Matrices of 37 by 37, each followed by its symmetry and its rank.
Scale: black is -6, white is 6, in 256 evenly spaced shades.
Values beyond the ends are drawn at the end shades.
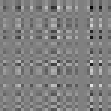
neither, rank one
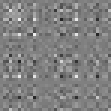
symmetric, rank three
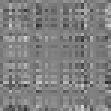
antisymmetric, rank two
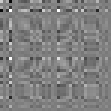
symmetric, rank two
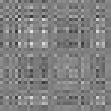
symmetric, rank two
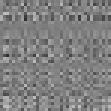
neither, rank three
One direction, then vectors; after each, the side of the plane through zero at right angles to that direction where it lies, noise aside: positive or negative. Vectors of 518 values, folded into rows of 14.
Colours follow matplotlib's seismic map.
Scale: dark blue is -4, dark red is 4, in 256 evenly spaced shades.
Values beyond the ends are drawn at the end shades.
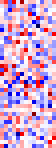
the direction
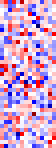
positive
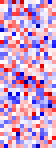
positive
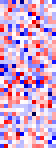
negative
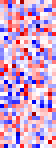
positive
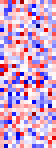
positive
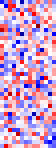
negative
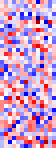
negative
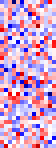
negative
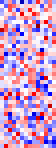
negative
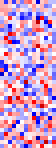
negative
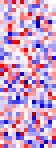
positive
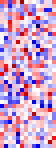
positive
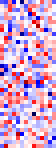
negative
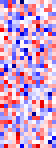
negative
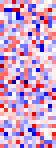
positive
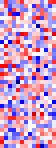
positive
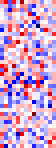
positive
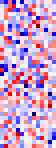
negative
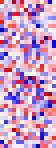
positive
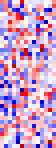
positive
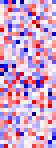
negative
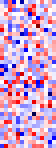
negative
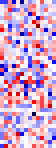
negative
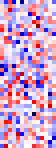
negative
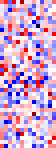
positive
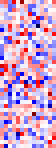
positive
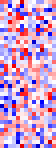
positive
